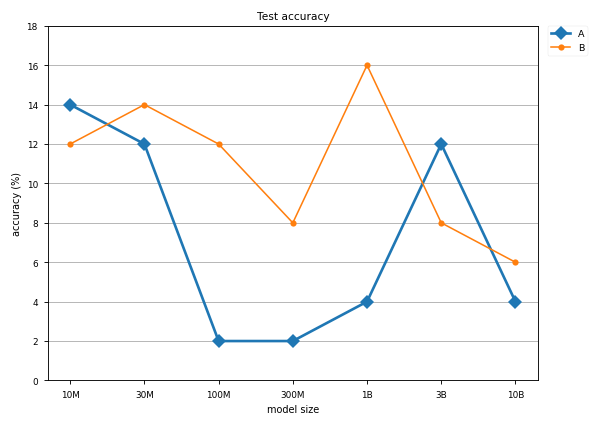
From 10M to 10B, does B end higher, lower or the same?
lower
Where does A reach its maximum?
10M
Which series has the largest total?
B
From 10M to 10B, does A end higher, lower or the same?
lower
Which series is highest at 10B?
B
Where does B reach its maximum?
1B
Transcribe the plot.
Title: Test accuracy
x-axis: model size, ticks 10M 30M 100M 300M 1B 3B 10B
y-axis: accuracy (%), ticks 0 2 4 6 8 10 12 14 16 18
Legend: A, B
Values:
A: 14 12 2 2 4 12 4
B: 12 14 12 8 16 8 6
